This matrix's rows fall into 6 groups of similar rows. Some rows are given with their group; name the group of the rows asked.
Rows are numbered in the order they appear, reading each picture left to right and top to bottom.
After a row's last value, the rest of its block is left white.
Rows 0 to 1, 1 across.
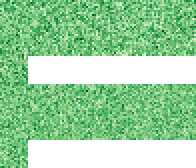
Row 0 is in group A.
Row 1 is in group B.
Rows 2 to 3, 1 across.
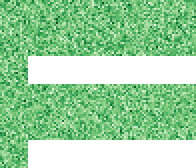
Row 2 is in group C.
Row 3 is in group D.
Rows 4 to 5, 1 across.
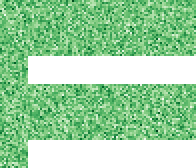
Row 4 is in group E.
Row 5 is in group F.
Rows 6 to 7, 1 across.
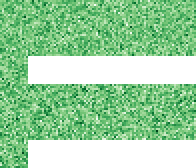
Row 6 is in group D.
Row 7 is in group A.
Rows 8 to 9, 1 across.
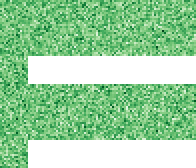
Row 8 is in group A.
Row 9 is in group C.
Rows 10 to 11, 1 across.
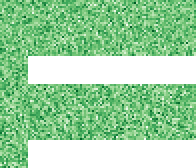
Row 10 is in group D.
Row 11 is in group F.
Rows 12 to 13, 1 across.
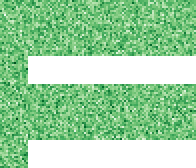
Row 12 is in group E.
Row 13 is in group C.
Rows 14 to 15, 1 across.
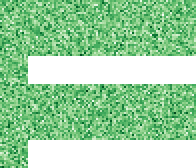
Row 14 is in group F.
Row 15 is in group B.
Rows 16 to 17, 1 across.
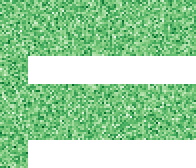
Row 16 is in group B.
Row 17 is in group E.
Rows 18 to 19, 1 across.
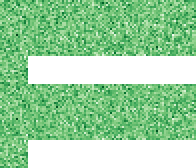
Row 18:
C
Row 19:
C
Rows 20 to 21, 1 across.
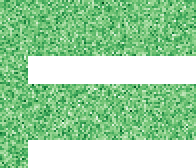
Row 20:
C
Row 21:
D
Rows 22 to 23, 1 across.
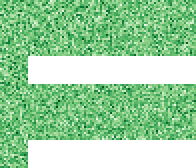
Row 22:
B
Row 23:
C
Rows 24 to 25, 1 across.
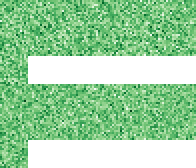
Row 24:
F
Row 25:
D
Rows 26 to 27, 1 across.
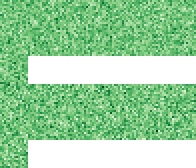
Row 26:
B
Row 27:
C
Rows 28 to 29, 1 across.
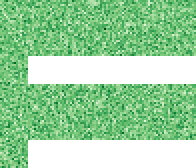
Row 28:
E
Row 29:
B
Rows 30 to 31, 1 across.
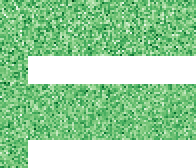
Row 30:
E
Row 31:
B
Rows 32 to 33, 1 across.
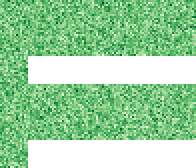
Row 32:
C
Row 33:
F
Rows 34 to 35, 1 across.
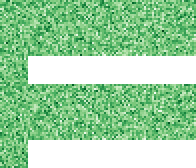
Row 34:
A
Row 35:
A
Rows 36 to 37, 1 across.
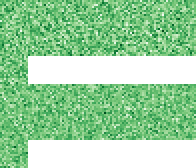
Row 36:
F
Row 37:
E
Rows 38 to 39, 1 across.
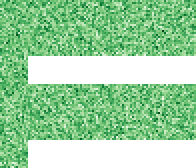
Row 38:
A
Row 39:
F
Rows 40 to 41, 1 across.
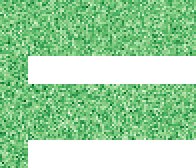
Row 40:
B
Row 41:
D
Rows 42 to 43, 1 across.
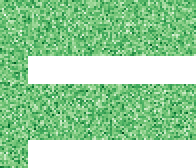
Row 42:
E
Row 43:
B
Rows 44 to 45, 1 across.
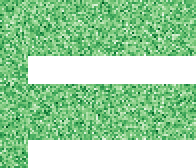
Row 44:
F
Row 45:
A
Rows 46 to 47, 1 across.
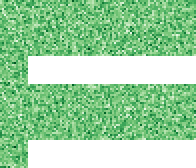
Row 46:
E
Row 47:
E
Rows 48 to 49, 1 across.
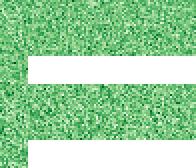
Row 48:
E
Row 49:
F
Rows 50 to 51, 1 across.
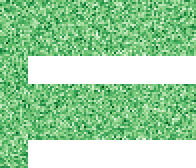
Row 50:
A
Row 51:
C
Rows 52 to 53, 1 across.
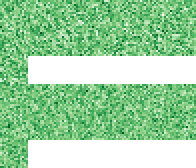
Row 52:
F
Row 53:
B
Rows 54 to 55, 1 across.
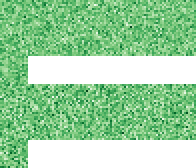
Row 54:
D
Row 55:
B
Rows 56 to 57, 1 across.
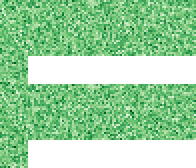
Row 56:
E
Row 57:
E
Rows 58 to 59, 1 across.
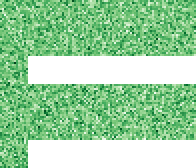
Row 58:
E
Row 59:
A
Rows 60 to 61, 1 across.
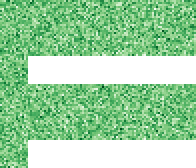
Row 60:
A
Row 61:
F
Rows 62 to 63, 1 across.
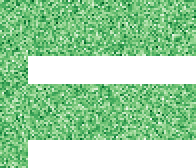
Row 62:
C
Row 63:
F
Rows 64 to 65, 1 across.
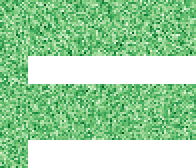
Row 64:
F
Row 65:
B
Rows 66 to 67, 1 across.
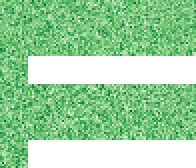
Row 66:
D
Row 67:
D
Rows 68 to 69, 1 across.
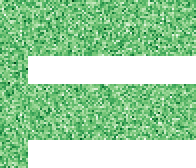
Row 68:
E
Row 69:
F
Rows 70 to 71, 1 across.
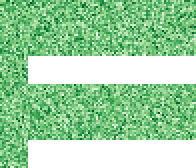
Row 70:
A
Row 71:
F
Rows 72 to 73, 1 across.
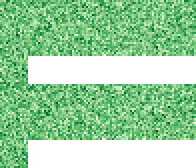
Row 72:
A
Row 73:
A
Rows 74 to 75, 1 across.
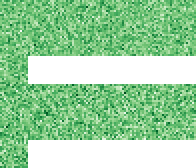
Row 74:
B
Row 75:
A
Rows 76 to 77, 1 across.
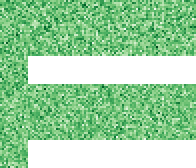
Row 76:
A
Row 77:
F
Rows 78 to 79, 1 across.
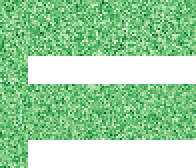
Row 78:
F
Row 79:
E
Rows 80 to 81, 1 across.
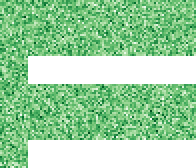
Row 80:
D
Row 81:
F
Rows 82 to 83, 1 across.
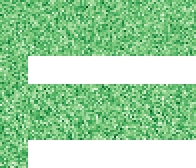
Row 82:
B
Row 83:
F
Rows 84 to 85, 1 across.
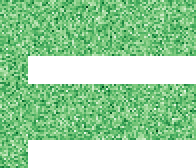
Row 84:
B
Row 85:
C
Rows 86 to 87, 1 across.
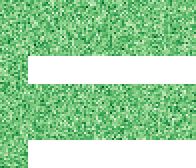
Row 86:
B
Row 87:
C
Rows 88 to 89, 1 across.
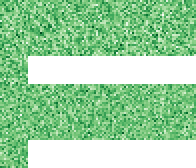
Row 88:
F
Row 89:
B
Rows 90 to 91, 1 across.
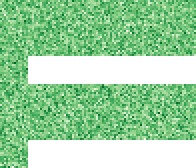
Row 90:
E
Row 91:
F
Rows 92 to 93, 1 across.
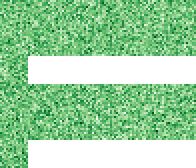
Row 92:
B
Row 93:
A
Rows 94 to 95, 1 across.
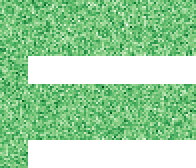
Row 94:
D
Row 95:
C
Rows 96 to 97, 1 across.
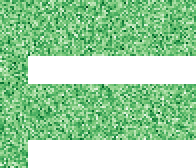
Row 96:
B
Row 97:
F
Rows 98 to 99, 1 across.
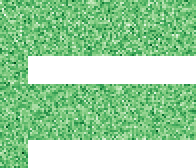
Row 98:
E
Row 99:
A
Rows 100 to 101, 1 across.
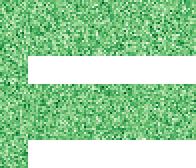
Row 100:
F
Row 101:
C
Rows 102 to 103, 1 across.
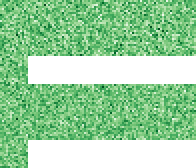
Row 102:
F
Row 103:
C
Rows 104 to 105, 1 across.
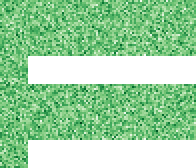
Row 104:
F
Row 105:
A
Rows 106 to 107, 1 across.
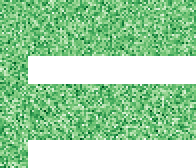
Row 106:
B
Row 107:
F
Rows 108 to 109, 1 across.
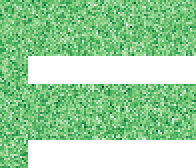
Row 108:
D
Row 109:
C
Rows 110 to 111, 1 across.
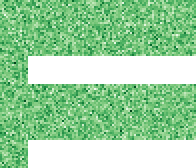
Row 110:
E
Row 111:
D
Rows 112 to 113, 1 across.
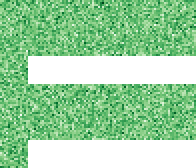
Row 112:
C
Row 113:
B
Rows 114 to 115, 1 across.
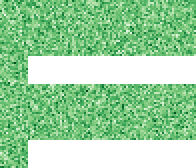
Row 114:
E
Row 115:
B
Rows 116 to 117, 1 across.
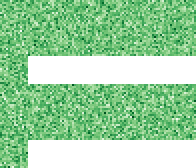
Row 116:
B
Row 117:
E
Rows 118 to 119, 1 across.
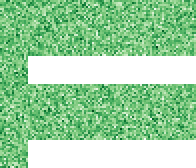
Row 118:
A
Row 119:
F
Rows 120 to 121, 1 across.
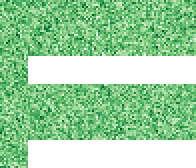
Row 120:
A
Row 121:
F
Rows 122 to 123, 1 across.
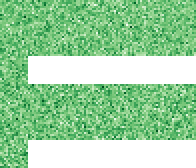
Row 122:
D
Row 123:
C
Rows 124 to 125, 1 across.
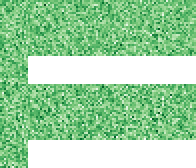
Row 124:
F
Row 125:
F
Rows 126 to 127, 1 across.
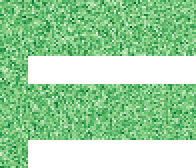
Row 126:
D
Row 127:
B
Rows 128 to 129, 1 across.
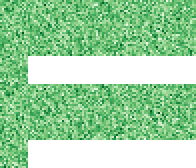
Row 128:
F
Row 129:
F
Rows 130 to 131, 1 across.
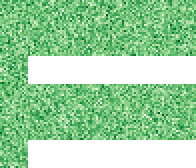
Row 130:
B
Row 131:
F
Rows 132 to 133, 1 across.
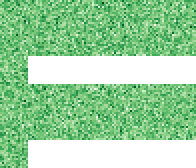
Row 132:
C
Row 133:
D
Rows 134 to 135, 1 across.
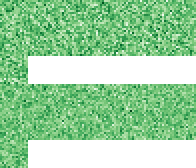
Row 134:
F
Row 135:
D
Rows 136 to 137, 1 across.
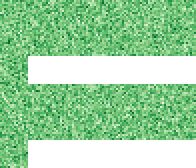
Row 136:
B
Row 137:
E
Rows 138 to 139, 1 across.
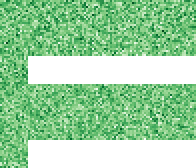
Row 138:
A
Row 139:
F
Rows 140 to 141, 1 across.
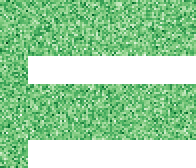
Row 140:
A
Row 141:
B
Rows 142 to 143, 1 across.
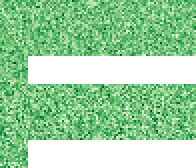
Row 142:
E
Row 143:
F
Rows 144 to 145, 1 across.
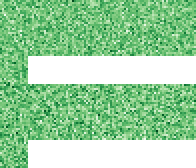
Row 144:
E
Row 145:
A
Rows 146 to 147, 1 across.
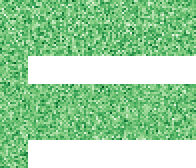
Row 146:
E
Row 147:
C
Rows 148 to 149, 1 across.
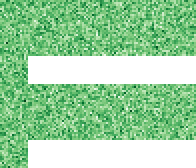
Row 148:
A
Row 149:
D
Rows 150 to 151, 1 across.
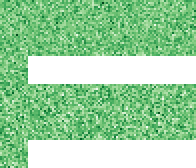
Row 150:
C
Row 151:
F
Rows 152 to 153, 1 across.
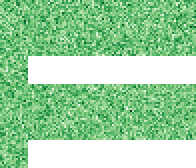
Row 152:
C
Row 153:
D
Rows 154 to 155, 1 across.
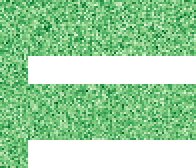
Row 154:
A
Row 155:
B
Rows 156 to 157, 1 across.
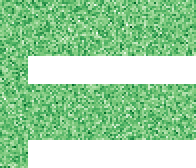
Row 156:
D
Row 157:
E
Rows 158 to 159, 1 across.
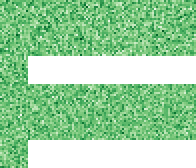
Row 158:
A
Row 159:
B
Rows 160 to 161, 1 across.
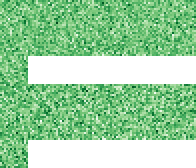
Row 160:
C
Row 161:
A
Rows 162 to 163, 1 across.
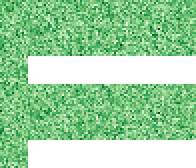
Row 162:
F
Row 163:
F
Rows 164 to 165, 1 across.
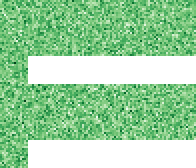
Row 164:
E
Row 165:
D
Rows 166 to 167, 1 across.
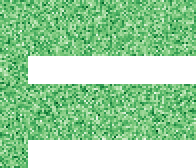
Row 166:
B
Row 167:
A
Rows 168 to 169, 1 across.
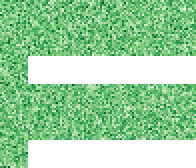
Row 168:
B
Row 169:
E
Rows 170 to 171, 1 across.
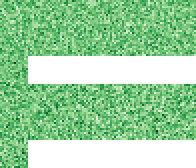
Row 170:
E
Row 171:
A
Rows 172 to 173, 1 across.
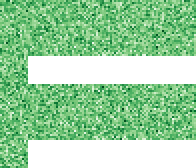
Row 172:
A
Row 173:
C
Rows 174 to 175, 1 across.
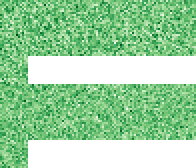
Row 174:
F
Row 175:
D
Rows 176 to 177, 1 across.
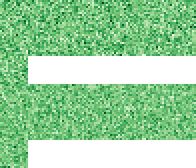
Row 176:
C
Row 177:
E
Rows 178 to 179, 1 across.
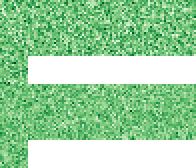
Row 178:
E
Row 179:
D
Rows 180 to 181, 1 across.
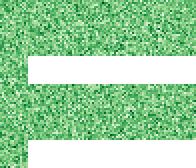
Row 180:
F
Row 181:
E
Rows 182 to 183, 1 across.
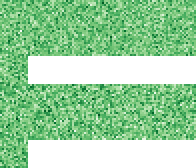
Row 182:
B
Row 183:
A
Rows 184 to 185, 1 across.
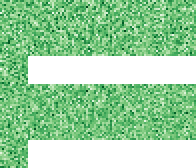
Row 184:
B
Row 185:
B
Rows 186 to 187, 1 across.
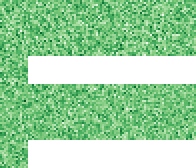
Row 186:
F
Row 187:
D
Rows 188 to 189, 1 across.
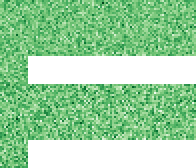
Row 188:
C
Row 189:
A
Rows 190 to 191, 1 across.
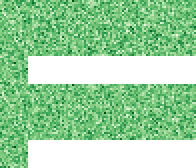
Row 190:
E
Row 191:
E
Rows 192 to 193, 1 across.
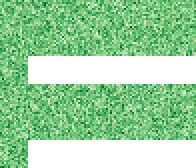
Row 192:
D
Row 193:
B
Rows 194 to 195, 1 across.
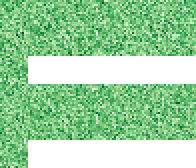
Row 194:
F
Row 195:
F
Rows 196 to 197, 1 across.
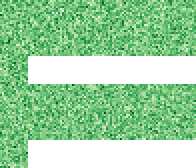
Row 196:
B
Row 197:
E
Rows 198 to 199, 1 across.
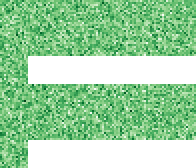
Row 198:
F
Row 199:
D
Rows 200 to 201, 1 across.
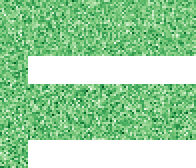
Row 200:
E
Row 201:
B
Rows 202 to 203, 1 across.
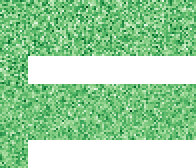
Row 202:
B
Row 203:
D
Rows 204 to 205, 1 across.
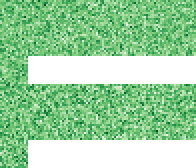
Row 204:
D
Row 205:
A
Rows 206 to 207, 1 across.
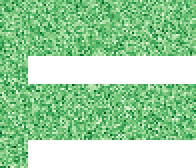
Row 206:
F
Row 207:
E
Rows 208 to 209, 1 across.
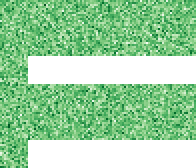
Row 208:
F
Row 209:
B
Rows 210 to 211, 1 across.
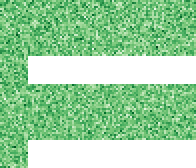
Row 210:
A
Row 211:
E
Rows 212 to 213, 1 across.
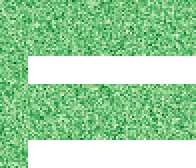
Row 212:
E
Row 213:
F
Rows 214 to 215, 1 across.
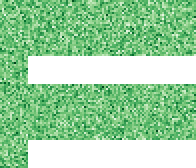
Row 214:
E
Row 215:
C
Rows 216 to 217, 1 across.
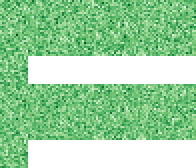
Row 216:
C
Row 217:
C
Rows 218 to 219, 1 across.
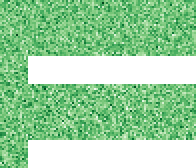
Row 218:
C
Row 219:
D
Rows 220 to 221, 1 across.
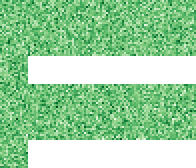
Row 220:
B
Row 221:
C
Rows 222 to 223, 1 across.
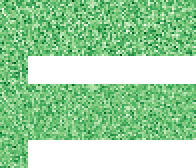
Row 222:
E
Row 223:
E
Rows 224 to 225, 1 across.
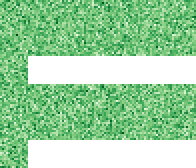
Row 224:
C
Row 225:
B
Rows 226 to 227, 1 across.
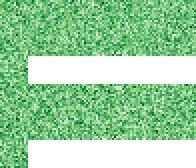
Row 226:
C
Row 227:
A
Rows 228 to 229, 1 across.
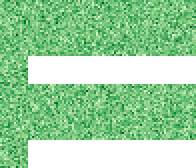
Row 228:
C
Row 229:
B
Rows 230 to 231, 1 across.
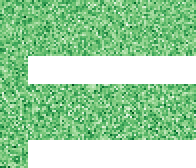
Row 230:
D
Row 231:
E
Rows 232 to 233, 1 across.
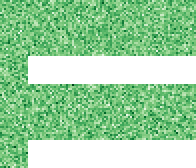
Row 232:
B
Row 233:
E
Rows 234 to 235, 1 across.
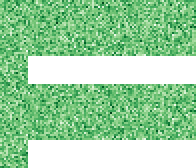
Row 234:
C
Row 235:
C
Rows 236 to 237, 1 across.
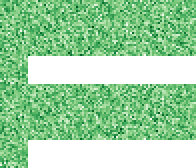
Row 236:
F
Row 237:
F
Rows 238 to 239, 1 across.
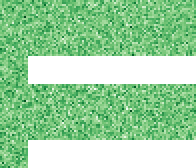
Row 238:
D
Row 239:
D
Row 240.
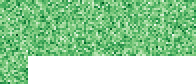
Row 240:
C
